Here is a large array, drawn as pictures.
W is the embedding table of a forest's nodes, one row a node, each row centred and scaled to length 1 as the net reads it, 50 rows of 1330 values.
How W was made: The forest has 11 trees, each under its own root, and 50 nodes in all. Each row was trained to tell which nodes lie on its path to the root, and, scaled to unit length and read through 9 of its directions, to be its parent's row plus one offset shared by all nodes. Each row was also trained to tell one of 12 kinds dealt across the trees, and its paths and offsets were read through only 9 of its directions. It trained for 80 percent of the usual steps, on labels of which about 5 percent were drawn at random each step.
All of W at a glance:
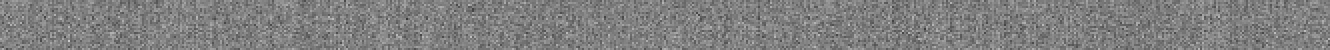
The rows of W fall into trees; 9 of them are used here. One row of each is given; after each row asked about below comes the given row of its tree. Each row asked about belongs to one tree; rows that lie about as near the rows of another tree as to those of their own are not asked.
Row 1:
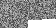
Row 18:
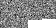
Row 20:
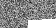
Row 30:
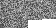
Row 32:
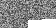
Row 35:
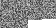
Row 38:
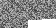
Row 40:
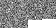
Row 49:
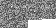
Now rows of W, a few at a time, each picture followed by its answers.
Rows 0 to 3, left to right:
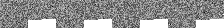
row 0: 35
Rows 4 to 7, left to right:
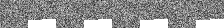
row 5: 1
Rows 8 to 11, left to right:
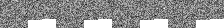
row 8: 32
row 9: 30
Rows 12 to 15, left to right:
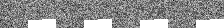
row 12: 30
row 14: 1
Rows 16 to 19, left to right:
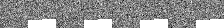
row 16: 30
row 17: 35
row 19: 40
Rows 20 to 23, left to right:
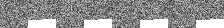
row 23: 30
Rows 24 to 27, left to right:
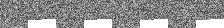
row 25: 35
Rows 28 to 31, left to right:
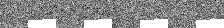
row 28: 40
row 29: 32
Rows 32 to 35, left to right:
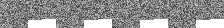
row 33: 32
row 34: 38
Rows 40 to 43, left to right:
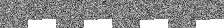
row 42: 40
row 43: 32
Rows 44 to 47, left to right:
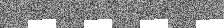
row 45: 35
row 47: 20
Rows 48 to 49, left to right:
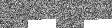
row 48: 32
